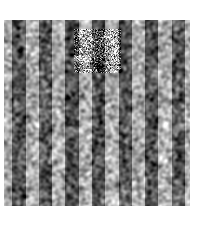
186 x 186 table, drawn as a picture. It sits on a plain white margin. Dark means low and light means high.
Roughest part: top middle. Stripes: upright, repeating 7 times. Odd patch: rougher, in the top middle. Slope: none.
